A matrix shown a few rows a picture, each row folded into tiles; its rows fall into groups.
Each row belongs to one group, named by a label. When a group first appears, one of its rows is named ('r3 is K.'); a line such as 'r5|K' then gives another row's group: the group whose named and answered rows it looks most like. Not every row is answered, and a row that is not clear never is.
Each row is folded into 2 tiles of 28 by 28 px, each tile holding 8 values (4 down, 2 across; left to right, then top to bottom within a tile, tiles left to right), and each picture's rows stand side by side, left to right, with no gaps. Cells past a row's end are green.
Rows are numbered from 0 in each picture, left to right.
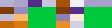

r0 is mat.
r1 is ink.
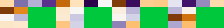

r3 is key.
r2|key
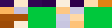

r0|mat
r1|key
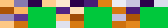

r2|mat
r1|key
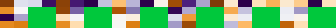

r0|ink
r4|key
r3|key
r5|mat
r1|ink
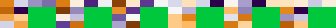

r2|ink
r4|mat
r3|mat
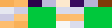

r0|mat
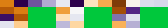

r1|key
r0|ink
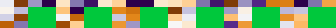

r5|key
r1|mat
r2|ink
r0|mat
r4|key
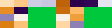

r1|ink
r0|mat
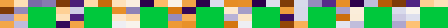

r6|key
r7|key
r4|mat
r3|mat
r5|ink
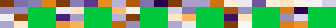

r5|mat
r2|mat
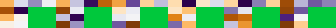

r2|key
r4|key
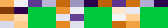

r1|ink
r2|mat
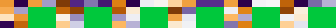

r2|ink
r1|ink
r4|key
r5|ink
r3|mat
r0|key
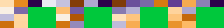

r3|mat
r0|mat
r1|mat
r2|key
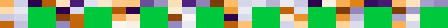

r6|mat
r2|mat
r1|key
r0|ink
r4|ink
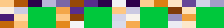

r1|mat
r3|ink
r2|key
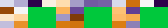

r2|mat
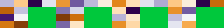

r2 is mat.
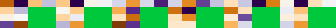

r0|key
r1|key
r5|key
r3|mat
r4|ink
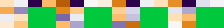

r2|key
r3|key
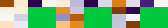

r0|ink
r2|ink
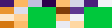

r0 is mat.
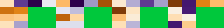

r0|ink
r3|key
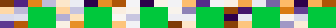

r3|mat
